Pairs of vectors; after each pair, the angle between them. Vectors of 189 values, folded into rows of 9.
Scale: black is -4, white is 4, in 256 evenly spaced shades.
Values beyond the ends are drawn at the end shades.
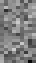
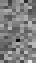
partly opposed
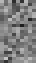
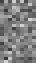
nearly opposite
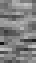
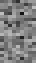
partly opposed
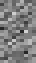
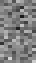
partly aligned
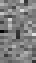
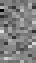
orthogonal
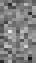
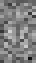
nearly parallel
